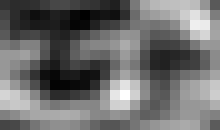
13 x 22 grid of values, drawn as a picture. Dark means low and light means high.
No single row or column stands out from its neighbours. No lone cell stands out from its neighbours. The field is mottled with small blotches.
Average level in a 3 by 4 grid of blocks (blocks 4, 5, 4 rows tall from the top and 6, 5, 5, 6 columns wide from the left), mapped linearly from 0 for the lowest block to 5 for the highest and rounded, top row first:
0 0 3 5 | 2 1 3 2 | 4 3 4 4
